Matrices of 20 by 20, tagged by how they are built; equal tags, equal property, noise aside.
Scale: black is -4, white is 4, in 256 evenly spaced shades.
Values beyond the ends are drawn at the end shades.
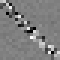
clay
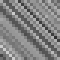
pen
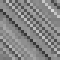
pen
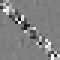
clay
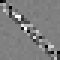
clay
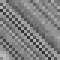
pen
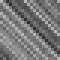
pen
